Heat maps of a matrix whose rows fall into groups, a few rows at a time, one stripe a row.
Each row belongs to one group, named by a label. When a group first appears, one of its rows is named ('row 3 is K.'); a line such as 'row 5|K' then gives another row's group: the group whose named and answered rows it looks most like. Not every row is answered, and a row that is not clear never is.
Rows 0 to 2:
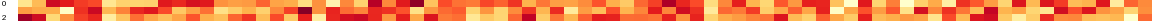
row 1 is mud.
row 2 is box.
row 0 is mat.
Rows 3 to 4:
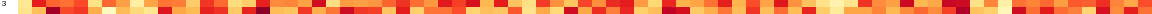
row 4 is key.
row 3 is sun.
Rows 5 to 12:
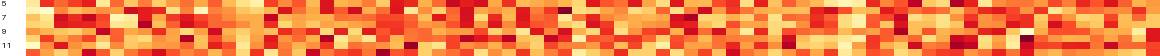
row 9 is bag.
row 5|sun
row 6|mud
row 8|mat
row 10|sun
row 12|mud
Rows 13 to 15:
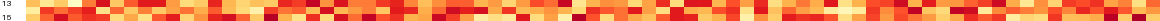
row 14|sun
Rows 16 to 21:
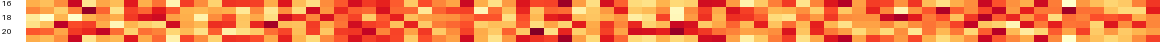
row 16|box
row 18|mud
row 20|bag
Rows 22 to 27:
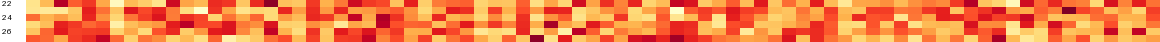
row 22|key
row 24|mud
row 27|bag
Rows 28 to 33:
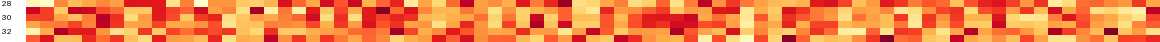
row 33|sun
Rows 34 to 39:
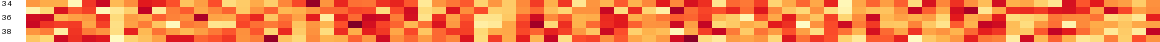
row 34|mud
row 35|key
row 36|box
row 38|box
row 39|mat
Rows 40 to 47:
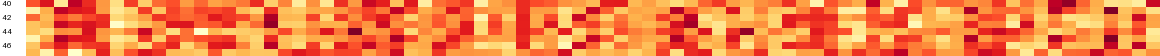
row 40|box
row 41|mat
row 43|mat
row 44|mud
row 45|mat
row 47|mud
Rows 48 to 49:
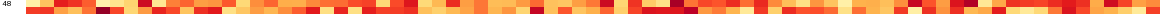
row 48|key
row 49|bag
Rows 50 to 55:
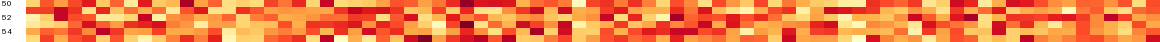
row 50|sun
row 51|box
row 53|mud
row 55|sun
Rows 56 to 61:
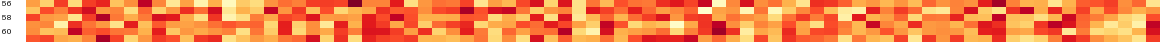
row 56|mud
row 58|bag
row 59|box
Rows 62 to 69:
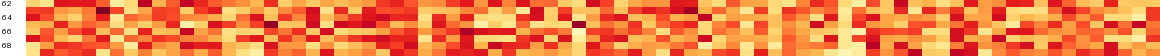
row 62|mat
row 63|bag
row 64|box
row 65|key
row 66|sun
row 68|mat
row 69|sun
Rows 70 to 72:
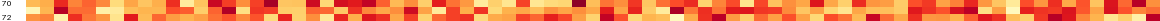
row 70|key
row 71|key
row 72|box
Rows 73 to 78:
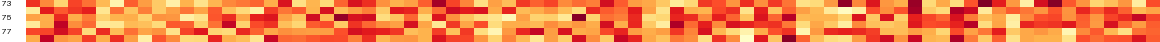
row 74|sun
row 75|key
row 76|key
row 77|box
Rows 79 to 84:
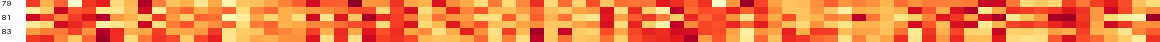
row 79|mud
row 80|key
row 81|bag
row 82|key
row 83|bag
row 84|bag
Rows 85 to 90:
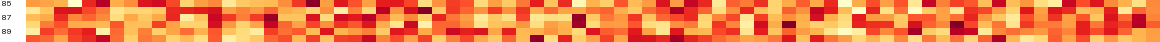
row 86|mat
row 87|key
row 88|key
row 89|sun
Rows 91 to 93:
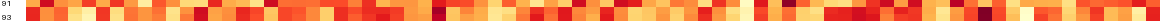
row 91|sun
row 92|box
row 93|box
